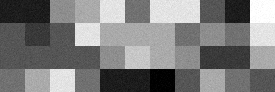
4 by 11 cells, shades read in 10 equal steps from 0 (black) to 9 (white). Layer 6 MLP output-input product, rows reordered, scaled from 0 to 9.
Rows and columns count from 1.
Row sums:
54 55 45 40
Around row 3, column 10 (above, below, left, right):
4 4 2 6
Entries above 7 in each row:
4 2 0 1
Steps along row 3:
same same same up up down down down same up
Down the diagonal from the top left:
1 2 3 4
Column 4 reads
6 8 3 4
